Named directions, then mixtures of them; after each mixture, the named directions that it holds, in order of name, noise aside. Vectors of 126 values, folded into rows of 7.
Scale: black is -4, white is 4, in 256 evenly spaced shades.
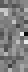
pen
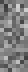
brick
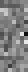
pen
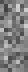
brick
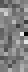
pen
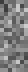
brick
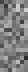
brick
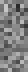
brick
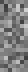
brick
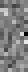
pen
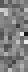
pen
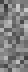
brick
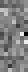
pen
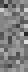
brick, pen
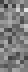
brick, pen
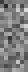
brick, pen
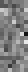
pen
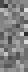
brick, pen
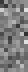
brick, pen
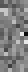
pen
